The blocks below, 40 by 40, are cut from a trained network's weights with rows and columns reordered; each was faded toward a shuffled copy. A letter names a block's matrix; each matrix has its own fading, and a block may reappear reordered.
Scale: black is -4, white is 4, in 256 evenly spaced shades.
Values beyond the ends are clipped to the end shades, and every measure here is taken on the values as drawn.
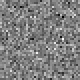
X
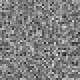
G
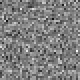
G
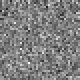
X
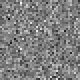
X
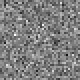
X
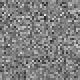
G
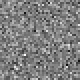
X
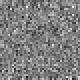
G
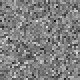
X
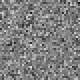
X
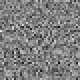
G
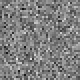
X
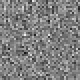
G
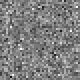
X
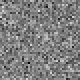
X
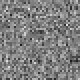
G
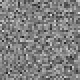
G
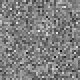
X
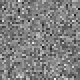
X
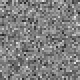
X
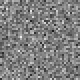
X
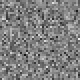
G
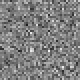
G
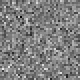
X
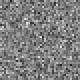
X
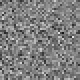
G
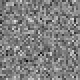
G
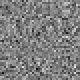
G
